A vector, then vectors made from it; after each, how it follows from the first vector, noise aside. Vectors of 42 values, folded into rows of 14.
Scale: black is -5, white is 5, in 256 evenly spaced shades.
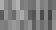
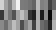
scaled up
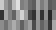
scaled up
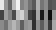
scaled up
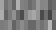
sign-scrambled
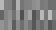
sign-scrambled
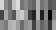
scaled up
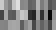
scaled up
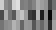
scaled up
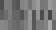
sign-scrambled
